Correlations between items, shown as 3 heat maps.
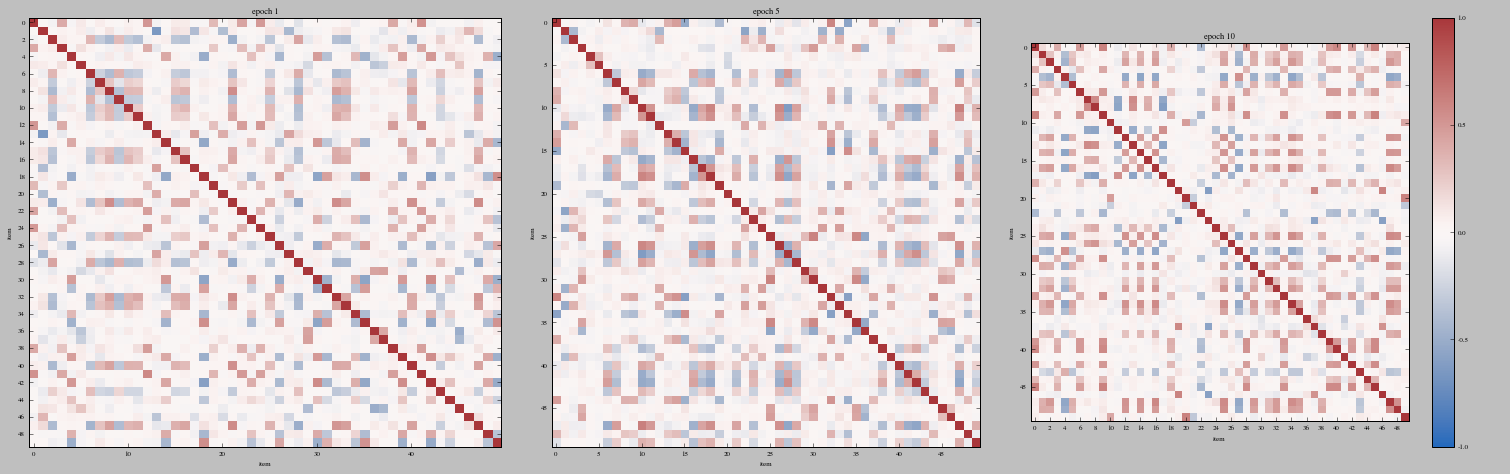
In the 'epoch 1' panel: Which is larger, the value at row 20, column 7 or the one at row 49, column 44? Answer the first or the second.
the first
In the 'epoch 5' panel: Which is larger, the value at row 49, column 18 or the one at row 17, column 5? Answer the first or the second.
the first
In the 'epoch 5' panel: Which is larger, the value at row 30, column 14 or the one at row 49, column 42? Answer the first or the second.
the first
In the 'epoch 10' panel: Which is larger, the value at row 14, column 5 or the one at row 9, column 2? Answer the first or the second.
the first
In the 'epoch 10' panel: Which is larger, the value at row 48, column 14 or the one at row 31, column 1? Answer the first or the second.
the first
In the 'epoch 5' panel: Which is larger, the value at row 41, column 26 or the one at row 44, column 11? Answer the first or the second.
the second
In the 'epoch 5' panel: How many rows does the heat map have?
50
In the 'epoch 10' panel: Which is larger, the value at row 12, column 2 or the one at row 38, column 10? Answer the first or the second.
the first
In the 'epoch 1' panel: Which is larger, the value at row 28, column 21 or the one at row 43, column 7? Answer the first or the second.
the second
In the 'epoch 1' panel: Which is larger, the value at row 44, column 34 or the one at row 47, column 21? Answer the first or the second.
the second
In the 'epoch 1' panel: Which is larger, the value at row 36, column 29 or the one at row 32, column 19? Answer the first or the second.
the first
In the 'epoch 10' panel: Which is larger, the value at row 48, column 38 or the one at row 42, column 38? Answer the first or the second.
the first
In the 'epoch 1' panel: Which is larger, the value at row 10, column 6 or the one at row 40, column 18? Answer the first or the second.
the second
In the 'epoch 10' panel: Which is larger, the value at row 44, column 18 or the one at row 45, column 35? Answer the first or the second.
the first
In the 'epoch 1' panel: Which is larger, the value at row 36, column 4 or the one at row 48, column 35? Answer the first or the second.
the first
